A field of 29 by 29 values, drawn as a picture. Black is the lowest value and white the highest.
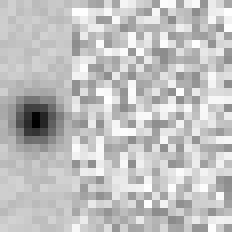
No single row or column stands out from its neighbours. The left part is calmer, up to a seam about 30% of the way across. The ninth with the lowest average is the middle left. A single dip lies in the middle left. Most values sit high, with a long tail of low ones.
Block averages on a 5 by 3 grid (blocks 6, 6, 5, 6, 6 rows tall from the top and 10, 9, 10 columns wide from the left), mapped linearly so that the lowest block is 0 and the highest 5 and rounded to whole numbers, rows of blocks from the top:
555 / 454 / 055 / 455 / 544
